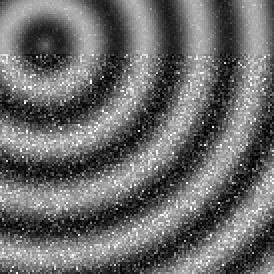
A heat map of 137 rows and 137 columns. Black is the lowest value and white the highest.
Seam: horizontal, 20% of the way down, the top part calmer. Slope: none. Rings: centred on the top left.
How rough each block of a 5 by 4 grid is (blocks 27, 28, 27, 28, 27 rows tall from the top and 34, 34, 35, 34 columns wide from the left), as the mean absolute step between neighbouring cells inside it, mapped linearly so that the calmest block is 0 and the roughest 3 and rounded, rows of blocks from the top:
0000 / 3333 / 3333 / 3333 / 3333
